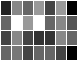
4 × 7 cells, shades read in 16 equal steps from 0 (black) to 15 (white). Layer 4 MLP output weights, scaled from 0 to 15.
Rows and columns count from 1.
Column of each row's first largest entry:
4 2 2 2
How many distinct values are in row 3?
4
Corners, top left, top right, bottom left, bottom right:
2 0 6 0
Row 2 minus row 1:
4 7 3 6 2 -1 5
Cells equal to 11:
0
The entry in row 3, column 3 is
4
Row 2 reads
6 15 9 15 6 8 5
